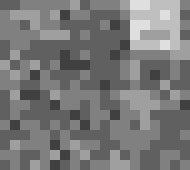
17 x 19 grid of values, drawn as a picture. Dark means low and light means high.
Ninth with the highest average: top right. Mirror symmetry: none. Odd patch: higher, in the top right.
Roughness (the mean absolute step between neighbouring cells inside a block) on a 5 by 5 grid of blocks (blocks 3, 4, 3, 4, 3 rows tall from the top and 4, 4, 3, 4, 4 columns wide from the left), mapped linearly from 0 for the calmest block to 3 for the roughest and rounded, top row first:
1 1 1 2 1 | 1 1 0 2 2 | 2 1 1 1 2 | 1 1 1 1 0 | 1 3 1 1 0
